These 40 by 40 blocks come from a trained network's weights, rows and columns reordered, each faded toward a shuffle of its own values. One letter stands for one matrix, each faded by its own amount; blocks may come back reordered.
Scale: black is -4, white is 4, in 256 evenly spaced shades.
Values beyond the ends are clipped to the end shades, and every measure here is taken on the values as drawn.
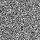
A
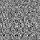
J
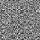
J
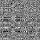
J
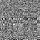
J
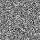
A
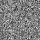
A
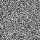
A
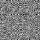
J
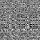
J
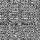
J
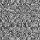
J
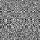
J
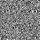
A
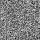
A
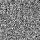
A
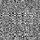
J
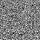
A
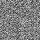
A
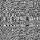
J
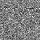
A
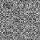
J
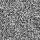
A
